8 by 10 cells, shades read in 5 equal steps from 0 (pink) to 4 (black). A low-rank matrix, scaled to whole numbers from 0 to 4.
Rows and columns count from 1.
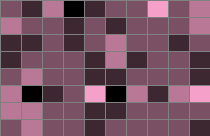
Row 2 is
1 2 2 3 2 3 2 2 2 1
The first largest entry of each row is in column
4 4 1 1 5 2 5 5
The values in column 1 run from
1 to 3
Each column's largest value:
3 4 3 4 3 4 3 3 3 3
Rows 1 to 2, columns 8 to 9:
0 2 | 2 2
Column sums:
15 17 16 20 19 19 16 15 16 15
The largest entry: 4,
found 3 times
